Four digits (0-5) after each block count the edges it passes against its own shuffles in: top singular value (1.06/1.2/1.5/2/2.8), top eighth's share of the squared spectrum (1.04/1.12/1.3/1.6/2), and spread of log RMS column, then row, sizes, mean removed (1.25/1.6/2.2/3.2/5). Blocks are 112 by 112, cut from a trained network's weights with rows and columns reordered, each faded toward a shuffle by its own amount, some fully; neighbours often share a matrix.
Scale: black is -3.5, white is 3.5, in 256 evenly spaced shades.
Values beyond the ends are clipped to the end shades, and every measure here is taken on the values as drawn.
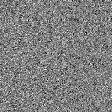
3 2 0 1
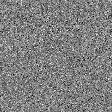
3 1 0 1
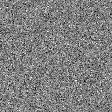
2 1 0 0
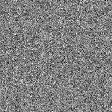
3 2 1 1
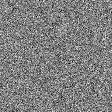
1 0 0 0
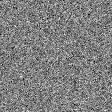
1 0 0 0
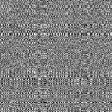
5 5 3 4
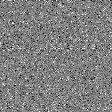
3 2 0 2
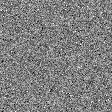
1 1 0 0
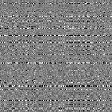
5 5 2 4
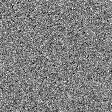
0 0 0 0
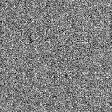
3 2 0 1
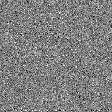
3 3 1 1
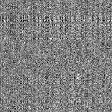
4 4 1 3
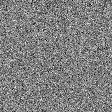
0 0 0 0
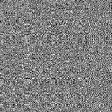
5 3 1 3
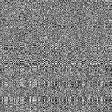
5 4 2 3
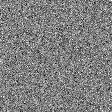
0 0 0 0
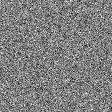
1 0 0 0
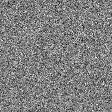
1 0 0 0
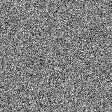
0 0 0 0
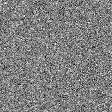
1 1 0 0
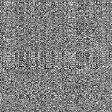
4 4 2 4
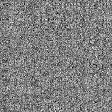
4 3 0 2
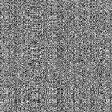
4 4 1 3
